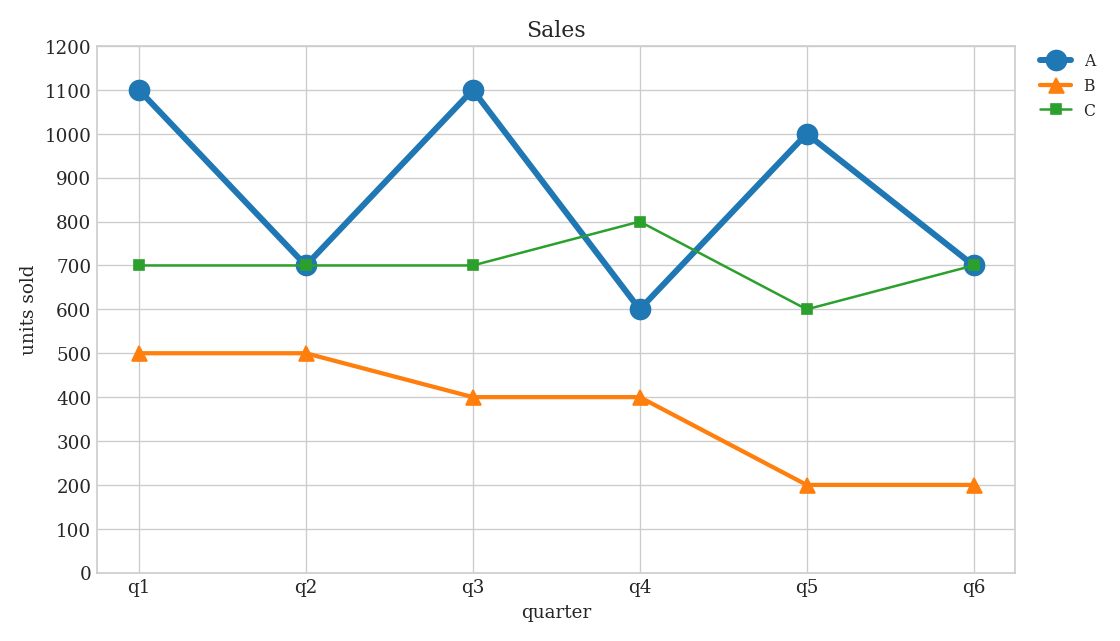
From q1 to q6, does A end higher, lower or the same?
lower
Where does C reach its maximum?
q4
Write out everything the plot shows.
Title: Sales
x-axis: quarter, ticks q1 q2 q3 q4 q5 q6
y-axis: units sold, ticks 0 100 200 300 400 500 600 700 800 900 1000 1100 1200
Legend: A, B, C
Values:
A: 1100 700 1100 600 1000 700
B: 500 500 400 400 200 200
C: 700 700 700 800 600 700
